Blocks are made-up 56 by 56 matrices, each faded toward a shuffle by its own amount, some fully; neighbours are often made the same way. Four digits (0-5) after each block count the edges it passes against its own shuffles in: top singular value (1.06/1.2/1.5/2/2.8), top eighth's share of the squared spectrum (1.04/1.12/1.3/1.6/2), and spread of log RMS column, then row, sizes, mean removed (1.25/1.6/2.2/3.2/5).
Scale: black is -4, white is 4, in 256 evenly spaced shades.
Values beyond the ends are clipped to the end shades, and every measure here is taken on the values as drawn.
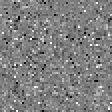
3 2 1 1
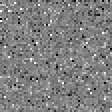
1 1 0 0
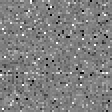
2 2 0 0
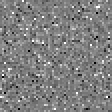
2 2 1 1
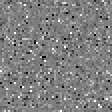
2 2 0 1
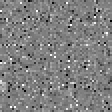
2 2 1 1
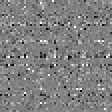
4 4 1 2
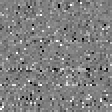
3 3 1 2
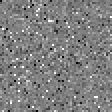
0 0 0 0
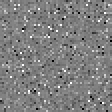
0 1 0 1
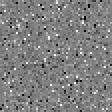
0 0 0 0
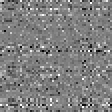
4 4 2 3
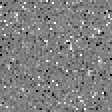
0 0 0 0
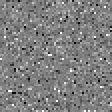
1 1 0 0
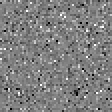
2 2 0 1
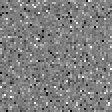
0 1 0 0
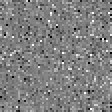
2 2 1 1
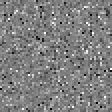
2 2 0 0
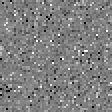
0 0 0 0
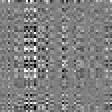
5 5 4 3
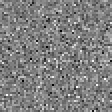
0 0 0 1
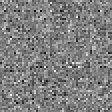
1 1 0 2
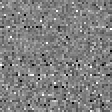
2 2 0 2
